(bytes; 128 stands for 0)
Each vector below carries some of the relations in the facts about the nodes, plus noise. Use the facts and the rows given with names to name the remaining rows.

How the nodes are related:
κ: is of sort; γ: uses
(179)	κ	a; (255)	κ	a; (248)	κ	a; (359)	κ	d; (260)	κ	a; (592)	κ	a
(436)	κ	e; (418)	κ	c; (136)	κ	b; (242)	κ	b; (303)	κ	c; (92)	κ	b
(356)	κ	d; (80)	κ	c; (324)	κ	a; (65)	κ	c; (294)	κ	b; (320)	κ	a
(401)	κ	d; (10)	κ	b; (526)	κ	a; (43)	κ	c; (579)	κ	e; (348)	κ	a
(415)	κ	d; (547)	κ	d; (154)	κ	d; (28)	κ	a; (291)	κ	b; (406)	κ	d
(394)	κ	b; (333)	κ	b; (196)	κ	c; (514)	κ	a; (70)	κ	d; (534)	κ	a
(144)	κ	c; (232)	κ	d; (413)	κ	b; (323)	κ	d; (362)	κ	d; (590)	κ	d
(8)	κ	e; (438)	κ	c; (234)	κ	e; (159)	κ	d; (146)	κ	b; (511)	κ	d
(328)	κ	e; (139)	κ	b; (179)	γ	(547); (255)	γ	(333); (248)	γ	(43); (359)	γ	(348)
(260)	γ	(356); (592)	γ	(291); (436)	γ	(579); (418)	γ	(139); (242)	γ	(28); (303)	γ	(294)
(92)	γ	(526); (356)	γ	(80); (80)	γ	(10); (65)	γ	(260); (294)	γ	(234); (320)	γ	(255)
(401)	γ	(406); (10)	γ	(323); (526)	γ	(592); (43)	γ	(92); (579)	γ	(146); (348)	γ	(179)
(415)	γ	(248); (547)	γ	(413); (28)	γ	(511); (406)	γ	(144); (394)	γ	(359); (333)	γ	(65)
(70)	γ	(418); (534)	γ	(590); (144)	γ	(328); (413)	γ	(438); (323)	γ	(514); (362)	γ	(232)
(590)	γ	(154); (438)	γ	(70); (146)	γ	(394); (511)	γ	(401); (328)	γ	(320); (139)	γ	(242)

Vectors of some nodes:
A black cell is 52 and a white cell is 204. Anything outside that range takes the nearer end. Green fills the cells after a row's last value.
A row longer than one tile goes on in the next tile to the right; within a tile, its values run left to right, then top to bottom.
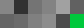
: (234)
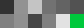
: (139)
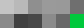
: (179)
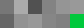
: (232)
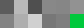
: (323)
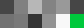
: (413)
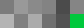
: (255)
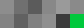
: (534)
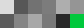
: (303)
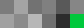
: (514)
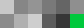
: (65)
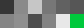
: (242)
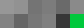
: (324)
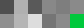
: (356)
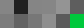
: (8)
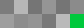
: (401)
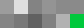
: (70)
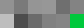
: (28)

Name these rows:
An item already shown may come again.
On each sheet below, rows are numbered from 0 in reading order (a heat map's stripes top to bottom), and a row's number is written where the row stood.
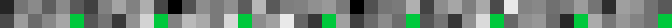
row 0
(294)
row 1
(146)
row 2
(10)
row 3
(80)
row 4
(526)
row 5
(146)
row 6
(196)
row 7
(328)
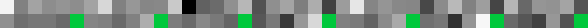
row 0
(418)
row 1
(70)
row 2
(43)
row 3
(146)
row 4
(70)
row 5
(413)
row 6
(579)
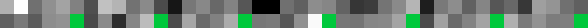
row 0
(359)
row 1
(394)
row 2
(294)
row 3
(92)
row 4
(415)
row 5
(294)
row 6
(328)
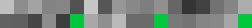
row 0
(436)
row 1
(144)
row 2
(415)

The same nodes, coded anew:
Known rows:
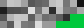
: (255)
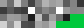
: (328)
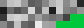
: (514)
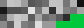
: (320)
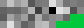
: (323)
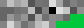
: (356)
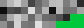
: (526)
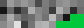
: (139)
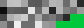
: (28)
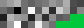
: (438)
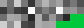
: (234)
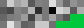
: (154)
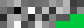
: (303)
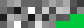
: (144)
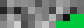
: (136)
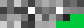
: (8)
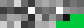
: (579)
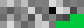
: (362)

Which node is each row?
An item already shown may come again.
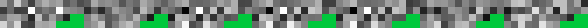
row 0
(8)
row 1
(333)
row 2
(196)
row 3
(80)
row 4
(303)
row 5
(413)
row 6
(324)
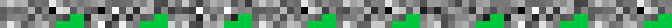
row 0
(415)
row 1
(418)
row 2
(328)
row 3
(70)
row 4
(154)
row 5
(291)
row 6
(196)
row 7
(159)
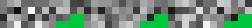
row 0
(65)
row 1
(10)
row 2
(534)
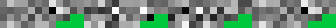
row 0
(359)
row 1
(436)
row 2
(43)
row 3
(415)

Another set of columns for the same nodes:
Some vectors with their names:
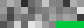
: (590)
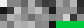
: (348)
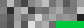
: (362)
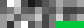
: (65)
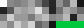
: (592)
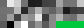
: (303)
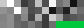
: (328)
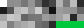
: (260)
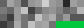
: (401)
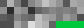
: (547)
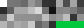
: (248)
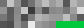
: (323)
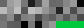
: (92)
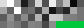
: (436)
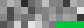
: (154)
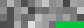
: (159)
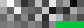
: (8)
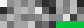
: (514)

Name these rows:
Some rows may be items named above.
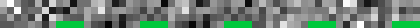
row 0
(234)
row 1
(333)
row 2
(333)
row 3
(159)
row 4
(80)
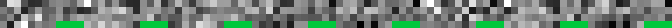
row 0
(438)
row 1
(534)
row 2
(359)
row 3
(413)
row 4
(92)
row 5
(8)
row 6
(324)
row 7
(10)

